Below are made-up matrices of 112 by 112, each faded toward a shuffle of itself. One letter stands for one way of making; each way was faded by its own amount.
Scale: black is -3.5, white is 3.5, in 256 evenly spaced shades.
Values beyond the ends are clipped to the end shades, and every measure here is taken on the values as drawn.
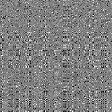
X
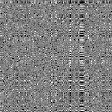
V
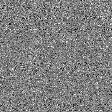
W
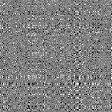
X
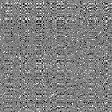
X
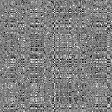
V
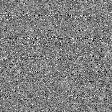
W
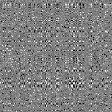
X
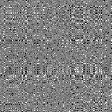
X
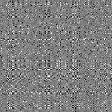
X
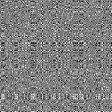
V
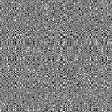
V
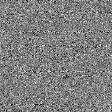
W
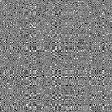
V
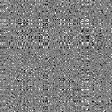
X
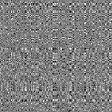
V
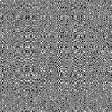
V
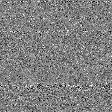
W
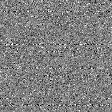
W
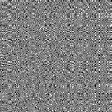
V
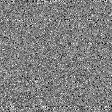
W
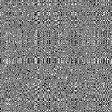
V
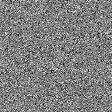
W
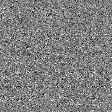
W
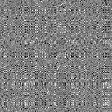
V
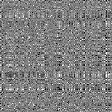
V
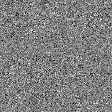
W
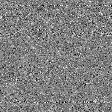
W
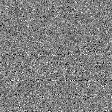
W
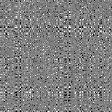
X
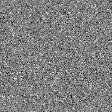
W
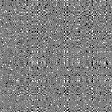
X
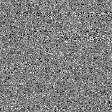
W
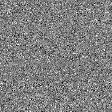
W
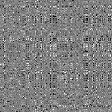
X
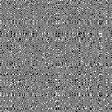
X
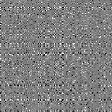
X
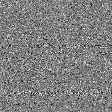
W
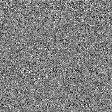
W
